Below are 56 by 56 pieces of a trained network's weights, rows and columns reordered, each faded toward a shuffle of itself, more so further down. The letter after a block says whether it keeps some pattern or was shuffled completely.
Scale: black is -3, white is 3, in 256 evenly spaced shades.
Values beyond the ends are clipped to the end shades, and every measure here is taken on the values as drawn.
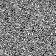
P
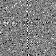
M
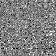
M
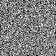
P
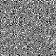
M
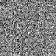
M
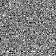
M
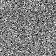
P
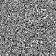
M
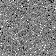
P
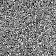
P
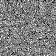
P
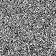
P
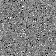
P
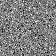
P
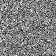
P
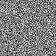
M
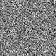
M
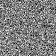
P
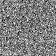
P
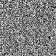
M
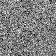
P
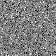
P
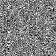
M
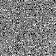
M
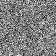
P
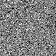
P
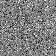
P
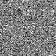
M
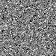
P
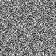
M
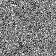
P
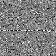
M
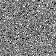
P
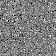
P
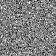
M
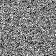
P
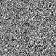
M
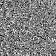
M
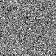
M
